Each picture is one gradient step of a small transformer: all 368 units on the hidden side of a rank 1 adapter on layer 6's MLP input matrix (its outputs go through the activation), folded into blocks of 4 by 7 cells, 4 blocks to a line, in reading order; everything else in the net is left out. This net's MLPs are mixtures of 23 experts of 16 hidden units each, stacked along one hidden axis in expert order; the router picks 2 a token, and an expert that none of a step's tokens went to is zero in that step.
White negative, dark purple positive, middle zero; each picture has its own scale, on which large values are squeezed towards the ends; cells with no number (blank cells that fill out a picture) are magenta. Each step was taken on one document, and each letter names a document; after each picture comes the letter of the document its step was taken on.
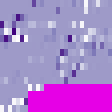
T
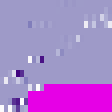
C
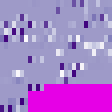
C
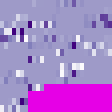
C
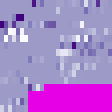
T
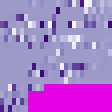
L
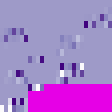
C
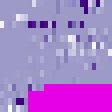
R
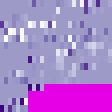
T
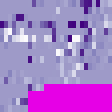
T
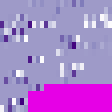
C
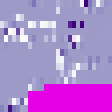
T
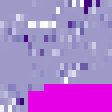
L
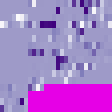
L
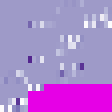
C
